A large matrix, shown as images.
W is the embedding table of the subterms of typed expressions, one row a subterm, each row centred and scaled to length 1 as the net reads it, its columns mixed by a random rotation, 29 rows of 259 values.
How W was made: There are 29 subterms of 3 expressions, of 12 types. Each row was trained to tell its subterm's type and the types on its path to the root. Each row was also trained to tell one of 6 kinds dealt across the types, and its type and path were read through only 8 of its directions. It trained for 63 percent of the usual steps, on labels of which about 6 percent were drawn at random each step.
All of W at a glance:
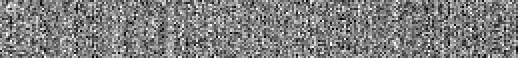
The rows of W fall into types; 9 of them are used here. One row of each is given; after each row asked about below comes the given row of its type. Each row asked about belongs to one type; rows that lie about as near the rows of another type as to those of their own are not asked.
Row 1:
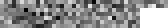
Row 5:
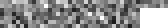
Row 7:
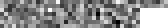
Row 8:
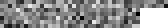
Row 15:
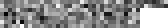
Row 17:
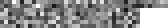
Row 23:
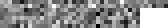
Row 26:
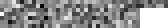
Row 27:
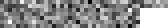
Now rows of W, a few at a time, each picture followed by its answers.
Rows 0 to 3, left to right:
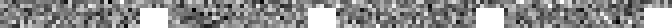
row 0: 23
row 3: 5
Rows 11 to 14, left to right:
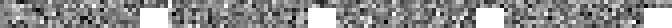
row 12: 15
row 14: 17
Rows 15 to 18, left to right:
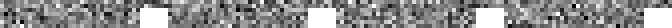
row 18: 8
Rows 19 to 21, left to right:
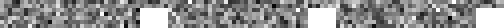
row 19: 15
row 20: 7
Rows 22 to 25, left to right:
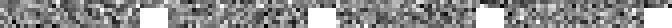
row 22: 7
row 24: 15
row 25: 8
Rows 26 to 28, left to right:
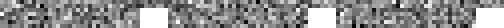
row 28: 5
